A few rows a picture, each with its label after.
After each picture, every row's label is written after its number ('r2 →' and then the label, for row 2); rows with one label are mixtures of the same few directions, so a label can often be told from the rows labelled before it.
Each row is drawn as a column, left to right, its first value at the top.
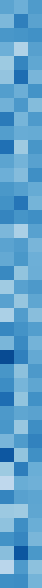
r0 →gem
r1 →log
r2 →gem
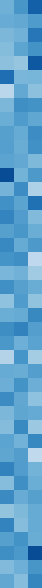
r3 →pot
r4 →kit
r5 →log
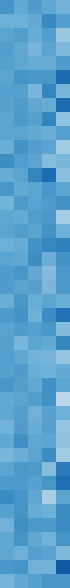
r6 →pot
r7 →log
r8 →pot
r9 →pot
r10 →gem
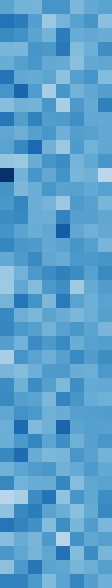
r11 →pot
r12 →pot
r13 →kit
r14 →pot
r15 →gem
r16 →gem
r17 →log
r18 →pot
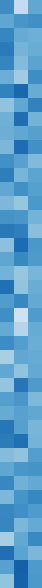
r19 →gem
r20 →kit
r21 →gem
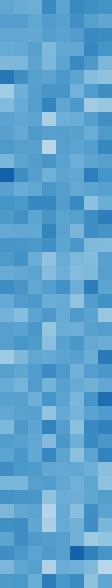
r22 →pot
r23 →pot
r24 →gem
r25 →kit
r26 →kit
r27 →log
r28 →gem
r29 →gem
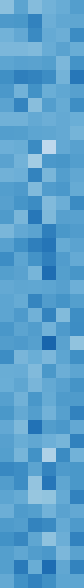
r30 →log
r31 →gem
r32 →pot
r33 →gem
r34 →log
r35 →log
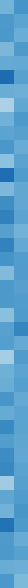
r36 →pot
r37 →kit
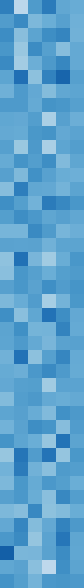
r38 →log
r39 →log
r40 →log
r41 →kit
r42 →log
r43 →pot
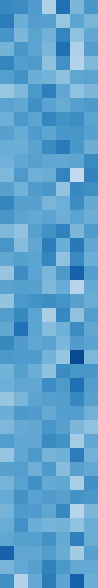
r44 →log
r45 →kit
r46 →pot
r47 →kit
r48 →log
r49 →gem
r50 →pot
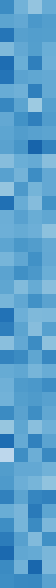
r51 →log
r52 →gem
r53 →kit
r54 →gem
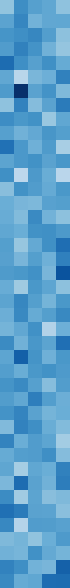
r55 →kit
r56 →pot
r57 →gem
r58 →kit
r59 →gem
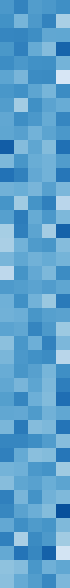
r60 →gem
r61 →gem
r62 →log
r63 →log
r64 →log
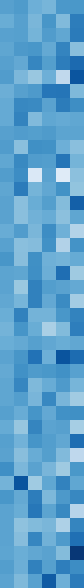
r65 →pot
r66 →pot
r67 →pot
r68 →kit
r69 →pot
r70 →log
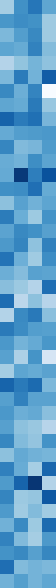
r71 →kit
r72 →pot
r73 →pot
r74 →pot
